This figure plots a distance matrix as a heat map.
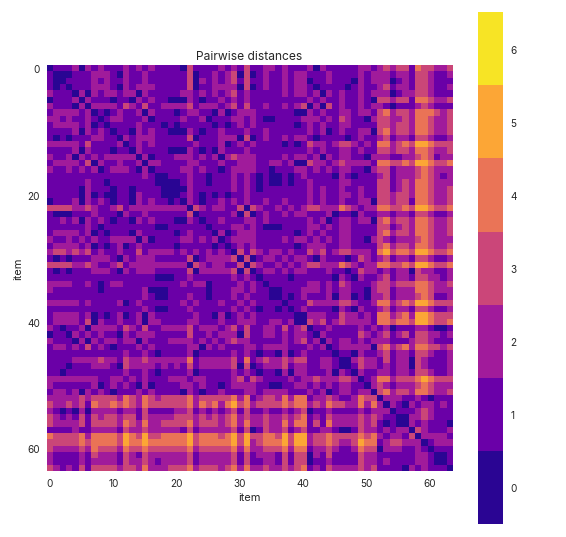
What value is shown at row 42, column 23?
1
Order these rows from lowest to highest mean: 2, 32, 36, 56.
36, 2, 32, 56
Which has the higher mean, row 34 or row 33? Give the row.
34
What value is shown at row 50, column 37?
1
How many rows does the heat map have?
64
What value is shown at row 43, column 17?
1
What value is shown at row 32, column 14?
2
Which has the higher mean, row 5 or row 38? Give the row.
5
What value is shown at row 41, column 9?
2
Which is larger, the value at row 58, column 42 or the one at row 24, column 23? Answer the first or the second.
the first
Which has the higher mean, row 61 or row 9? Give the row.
61
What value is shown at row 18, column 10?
1
